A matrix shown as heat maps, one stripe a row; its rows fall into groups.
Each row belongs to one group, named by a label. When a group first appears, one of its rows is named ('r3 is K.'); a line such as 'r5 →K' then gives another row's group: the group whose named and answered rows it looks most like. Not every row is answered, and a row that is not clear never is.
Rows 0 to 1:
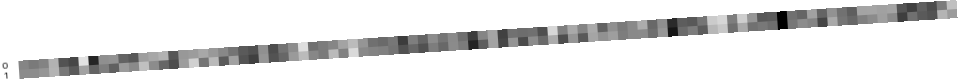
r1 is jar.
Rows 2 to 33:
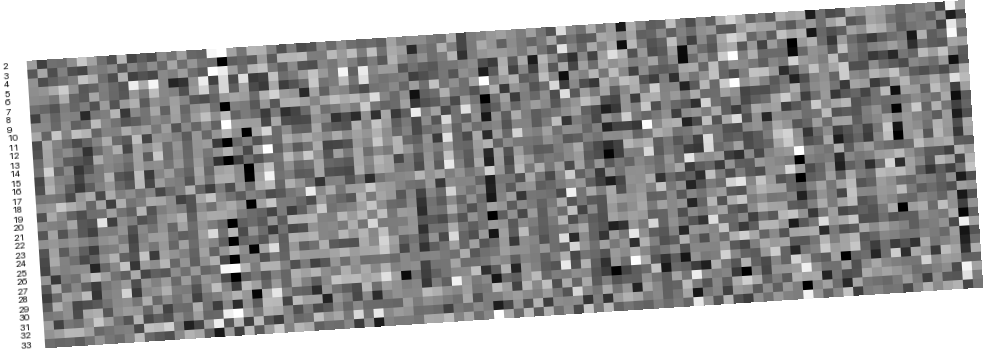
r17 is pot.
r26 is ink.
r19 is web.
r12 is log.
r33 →pot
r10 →ink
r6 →jar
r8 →log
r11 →web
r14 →log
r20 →jar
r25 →log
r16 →web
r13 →web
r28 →log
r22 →jar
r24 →web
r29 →web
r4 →ink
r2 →ink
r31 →ink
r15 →web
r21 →log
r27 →log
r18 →jar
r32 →jar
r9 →jar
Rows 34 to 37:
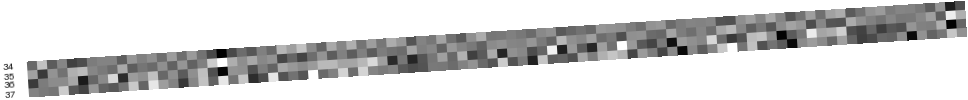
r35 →ink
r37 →jar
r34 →log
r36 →log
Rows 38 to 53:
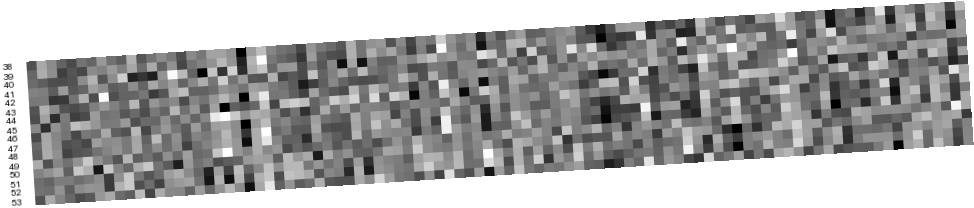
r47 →web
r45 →ink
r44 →log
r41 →jar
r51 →pot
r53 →web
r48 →web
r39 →web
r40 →pot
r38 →web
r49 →ink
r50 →pot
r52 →pot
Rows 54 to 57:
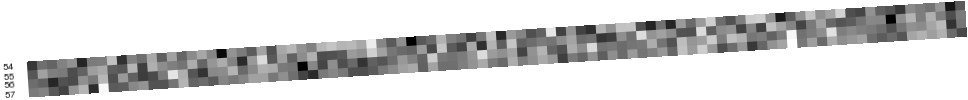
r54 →log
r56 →pot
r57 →pot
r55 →web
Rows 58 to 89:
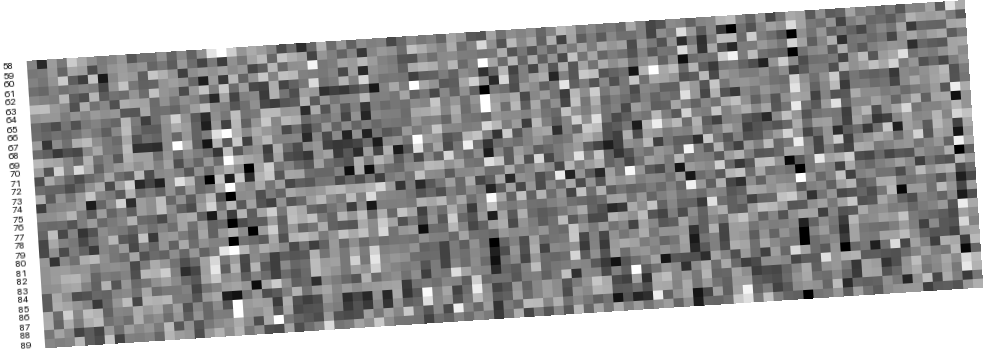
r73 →ink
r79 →log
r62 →jar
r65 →pot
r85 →log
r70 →ink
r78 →web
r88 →web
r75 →jar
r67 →ink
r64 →jar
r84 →web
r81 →jar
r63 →ink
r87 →ink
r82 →jar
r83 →jar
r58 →ink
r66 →pot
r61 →pot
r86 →ink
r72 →pot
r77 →log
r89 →jar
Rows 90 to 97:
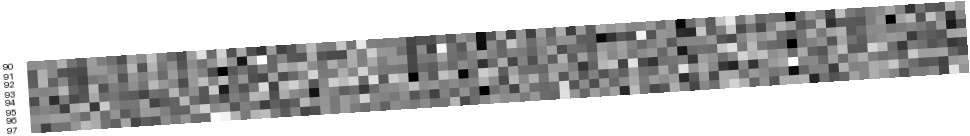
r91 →web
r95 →pot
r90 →jar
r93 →jar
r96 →jar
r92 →log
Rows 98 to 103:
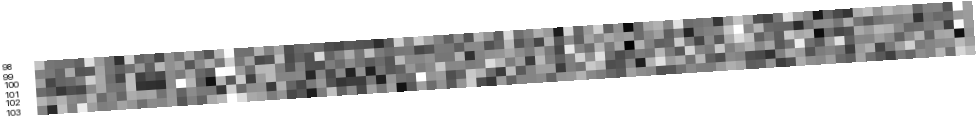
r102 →ink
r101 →pot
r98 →ink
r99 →jar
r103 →ink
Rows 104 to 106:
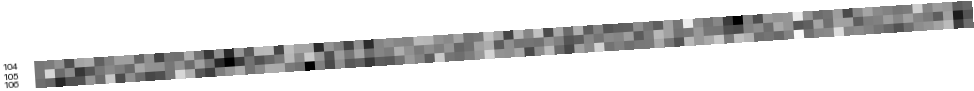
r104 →pot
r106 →pot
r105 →log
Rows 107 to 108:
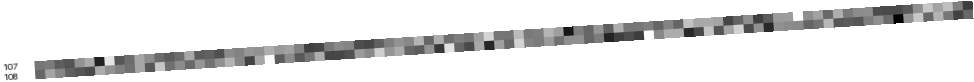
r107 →pot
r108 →web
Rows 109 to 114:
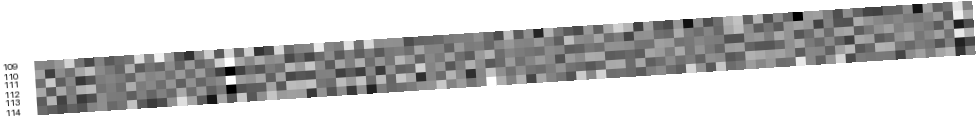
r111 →log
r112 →ink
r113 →log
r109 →jar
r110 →ink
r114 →pot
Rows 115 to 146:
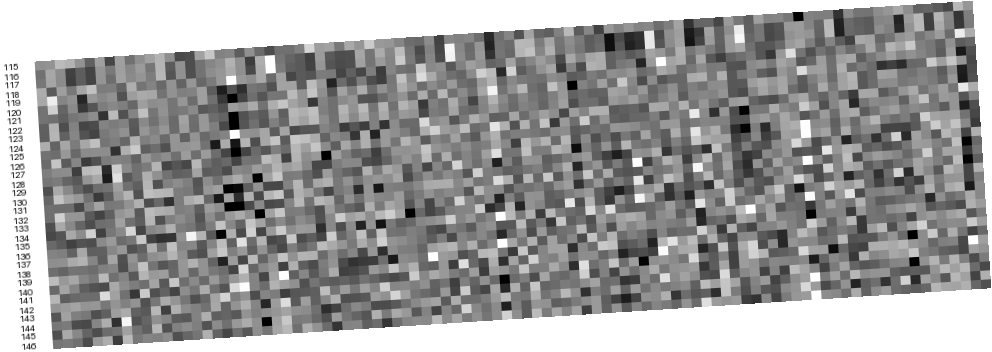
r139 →ink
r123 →log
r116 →web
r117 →web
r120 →log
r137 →jar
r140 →web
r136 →jar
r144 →pot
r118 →ink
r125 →pot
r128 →pot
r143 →web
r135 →pot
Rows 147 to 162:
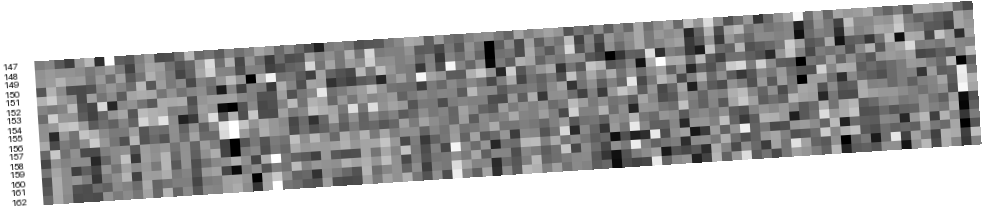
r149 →jar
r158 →log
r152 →jar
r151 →ink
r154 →jar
